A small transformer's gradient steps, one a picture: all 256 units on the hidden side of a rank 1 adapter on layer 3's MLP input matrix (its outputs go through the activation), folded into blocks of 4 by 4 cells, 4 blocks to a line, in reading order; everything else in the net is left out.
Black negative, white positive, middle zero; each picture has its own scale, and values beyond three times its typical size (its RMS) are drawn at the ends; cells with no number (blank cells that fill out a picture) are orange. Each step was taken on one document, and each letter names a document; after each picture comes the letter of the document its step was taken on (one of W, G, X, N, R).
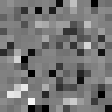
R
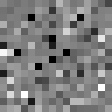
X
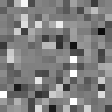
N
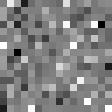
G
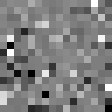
R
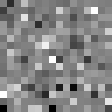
N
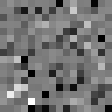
R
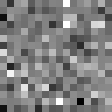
G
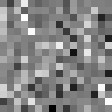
N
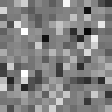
G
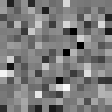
G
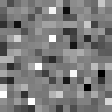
X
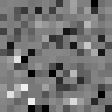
R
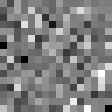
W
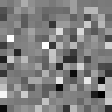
W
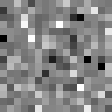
W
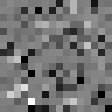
R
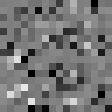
R
